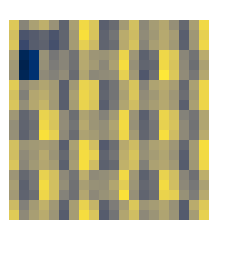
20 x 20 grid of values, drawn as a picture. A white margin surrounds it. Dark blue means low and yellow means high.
The top left is the ninth with the lowest average. In the top left lies a patch that is lower than the rest. Upright stripes repeat 5 times across the table.
